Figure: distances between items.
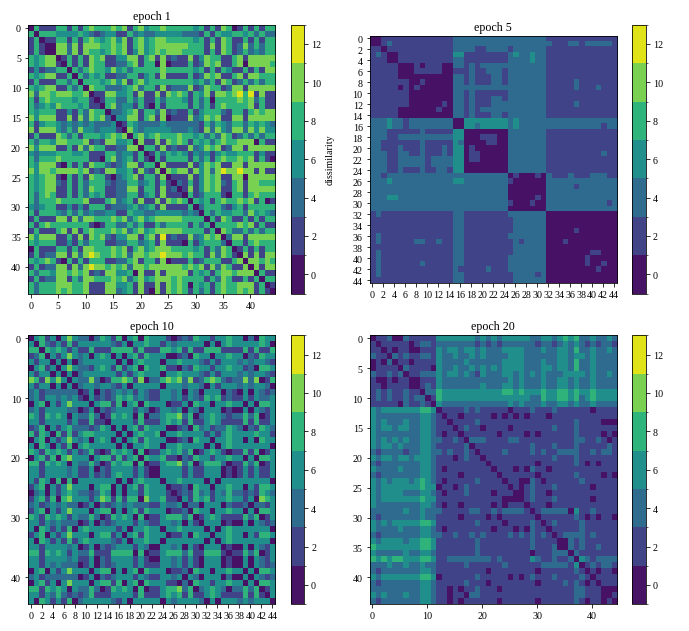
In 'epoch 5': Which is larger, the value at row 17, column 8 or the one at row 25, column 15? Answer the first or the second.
the second
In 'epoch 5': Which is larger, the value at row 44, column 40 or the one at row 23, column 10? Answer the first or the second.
the second
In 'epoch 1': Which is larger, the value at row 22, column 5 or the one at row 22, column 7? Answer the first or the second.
the first
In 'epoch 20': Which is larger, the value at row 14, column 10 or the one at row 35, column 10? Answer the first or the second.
the second
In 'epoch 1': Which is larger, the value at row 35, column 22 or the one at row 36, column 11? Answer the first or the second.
the first
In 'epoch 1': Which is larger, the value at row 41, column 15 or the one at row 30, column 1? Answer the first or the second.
the first
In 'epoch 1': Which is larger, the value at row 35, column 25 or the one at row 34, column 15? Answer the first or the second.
the second
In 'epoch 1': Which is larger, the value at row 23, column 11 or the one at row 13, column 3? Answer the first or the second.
the first
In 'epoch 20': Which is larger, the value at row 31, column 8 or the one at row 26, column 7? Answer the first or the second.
the first
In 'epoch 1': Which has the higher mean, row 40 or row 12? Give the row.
40
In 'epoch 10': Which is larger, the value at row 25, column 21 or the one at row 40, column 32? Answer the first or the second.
the first
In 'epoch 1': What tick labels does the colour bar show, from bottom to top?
0, 2, 4, 6, 8, 10, 12
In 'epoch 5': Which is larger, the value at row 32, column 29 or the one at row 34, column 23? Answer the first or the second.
the first
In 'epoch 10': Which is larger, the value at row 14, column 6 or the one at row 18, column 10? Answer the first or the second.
the second
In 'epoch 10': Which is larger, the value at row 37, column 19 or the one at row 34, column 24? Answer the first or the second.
the first
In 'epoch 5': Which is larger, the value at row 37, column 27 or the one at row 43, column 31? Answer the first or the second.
the second
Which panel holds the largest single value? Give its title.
epoch 1
